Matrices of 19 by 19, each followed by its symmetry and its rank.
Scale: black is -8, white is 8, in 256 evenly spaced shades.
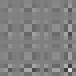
symmetric, rank one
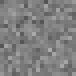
symmetric, full rank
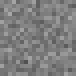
neither, full rank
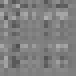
antisymmetric, rank two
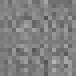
neither, rank three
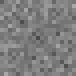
symmetric, full rank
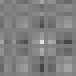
symmetric, rank one
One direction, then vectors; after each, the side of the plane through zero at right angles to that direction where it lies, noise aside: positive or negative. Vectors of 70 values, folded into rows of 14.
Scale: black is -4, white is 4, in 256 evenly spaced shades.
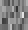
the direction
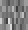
positive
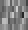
negative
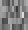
positive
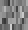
positive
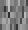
negative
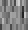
negative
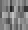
negative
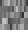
negative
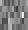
positive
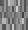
negative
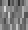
positive
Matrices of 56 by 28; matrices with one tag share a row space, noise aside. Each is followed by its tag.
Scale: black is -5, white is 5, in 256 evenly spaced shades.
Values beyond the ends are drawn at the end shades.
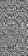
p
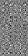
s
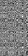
p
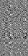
s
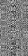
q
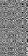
p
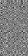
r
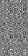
s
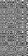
p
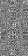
q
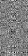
q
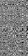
p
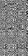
p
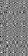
r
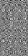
s
